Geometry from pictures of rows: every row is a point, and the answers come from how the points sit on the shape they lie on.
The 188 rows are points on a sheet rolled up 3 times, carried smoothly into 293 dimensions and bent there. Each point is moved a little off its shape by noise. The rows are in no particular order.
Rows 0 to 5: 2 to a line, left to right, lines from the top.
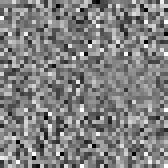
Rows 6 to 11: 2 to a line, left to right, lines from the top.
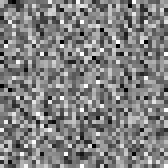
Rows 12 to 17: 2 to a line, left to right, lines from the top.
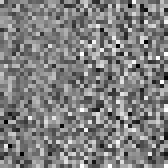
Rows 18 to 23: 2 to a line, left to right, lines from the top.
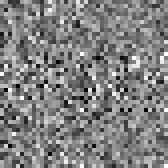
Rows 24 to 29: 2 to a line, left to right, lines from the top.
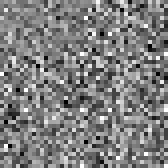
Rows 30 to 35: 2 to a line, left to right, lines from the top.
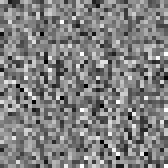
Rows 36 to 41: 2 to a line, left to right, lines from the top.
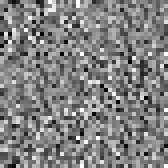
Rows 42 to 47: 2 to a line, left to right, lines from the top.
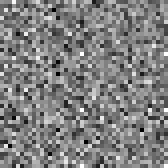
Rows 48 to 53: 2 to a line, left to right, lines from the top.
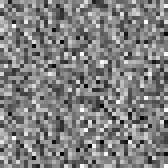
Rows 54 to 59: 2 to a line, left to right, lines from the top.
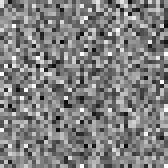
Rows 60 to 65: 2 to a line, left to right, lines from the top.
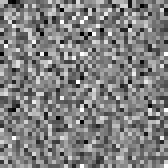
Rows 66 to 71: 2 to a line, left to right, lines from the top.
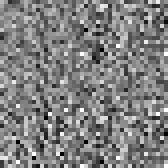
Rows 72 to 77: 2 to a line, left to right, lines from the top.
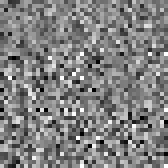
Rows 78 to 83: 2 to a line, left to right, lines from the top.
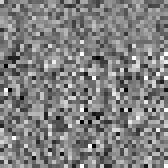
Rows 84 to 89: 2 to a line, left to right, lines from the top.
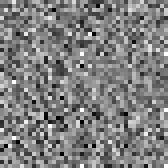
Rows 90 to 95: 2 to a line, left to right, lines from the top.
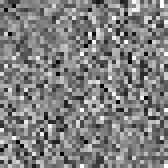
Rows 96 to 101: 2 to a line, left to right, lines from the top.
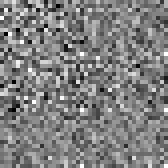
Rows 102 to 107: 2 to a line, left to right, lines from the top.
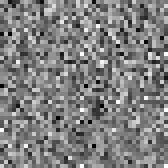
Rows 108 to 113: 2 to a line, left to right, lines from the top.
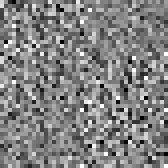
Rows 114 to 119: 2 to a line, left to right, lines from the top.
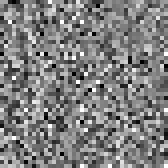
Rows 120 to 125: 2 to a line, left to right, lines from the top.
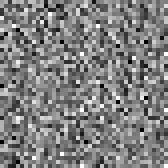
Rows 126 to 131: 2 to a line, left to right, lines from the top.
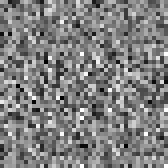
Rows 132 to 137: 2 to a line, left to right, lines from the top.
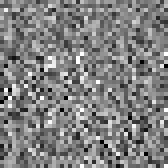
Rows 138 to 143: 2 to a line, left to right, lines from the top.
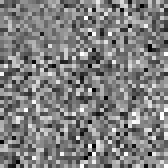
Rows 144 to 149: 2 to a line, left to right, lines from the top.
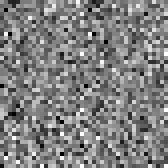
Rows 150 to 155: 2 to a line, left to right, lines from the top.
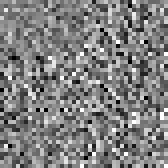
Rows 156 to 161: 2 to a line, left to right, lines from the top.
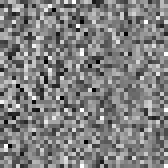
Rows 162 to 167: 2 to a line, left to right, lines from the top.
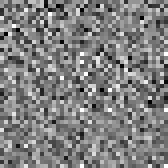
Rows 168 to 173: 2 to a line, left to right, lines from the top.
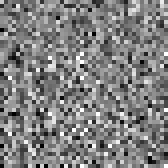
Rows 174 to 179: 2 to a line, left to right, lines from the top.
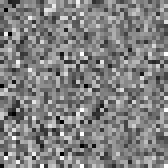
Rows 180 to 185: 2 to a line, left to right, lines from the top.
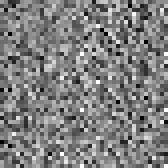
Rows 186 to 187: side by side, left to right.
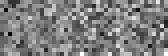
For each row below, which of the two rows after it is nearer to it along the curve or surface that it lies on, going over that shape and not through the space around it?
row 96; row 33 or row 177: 33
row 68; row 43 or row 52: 43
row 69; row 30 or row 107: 107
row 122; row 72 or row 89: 72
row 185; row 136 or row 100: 136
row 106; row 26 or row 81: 26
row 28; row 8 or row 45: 8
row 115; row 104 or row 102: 104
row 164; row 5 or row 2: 5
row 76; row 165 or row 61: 165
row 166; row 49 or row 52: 52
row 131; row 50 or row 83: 83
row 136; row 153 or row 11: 11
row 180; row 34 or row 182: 34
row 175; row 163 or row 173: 163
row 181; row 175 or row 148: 148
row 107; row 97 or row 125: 125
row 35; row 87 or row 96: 96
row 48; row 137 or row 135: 135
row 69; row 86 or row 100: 100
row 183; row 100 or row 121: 121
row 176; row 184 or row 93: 184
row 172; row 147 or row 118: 118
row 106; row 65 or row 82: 82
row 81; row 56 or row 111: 111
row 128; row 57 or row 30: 30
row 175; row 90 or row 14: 90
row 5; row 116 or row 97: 116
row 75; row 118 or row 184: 184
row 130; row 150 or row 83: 83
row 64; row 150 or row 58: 58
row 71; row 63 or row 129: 129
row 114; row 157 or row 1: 1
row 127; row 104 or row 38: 38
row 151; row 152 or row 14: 152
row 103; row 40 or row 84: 84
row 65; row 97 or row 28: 97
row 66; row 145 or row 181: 145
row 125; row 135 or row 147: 147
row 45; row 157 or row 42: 42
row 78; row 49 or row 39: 49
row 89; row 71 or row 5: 5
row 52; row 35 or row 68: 68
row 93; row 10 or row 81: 81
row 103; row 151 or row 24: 24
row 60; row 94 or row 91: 91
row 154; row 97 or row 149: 149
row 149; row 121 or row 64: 64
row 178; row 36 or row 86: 36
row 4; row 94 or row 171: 94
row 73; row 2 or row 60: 2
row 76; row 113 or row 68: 113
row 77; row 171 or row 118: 118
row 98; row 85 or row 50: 85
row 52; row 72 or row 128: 72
